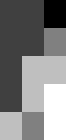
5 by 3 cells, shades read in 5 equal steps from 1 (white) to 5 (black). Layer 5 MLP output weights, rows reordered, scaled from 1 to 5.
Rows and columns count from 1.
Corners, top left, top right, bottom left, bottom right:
4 5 2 1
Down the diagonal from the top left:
4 4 2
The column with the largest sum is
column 1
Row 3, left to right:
4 2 2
